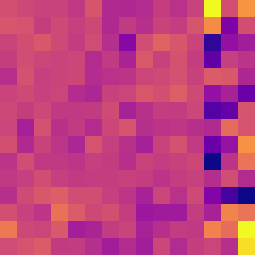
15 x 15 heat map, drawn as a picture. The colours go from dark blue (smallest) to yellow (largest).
Histogram: heavy tails on both sides. Slope: none. Calmest part: top left. Seam: vertical, 80% of the way across, the left part calmer.
